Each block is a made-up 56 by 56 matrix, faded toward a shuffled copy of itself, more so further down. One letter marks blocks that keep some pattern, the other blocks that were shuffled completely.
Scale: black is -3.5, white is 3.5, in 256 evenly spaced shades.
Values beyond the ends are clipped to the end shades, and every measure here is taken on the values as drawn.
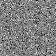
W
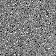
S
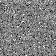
S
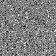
W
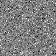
W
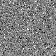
W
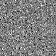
W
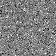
S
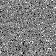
W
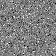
S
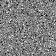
S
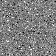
S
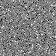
S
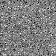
W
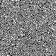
S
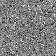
W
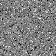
W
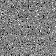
W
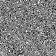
S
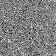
S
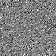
W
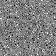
W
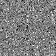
W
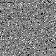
W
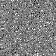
W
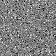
W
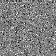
W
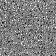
W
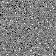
W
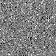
W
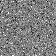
S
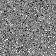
S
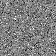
S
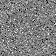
S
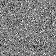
S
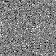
W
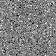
W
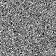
S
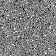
W
